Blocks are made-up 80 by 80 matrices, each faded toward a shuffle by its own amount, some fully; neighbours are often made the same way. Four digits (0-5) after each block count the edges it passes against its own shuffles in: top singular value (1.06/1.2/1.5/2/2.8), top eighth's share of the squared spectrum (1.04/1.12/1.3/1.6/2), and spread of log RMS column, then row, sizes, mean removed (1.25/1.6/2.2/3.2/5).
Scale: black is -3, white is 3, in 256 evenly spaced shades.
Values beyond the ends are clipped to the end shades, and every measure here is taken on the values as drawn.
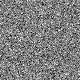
0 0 0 0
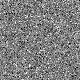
0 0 0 0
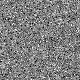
0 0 0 0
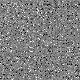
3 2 0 1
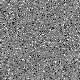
2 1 1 0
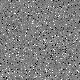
0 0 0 1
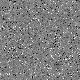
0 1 0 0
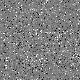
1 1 1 1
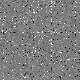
2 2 1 1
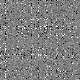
2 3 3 3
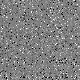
1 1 1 1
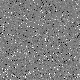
0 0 0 0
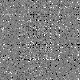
2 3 2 2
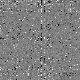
3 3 2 2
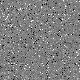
2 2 1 0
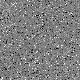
2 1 0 0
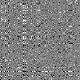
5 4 3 3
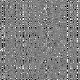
5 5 3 2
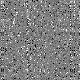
4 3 2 1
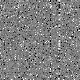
3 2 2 1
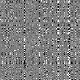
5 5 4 2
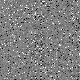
3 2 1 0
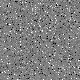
2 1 1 0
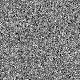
1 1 0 0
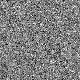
1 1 0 0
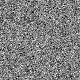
2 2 0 0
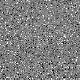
3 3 1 1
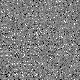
3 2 0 1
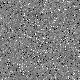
1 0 0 0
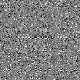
4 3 1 2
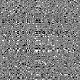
4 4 2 3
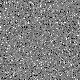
1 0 0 0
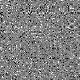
4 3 1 2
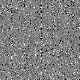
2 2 2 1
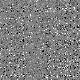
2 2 2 2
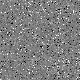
1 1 1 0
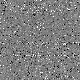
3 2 0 1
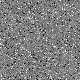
1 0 0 0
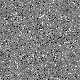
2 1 0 0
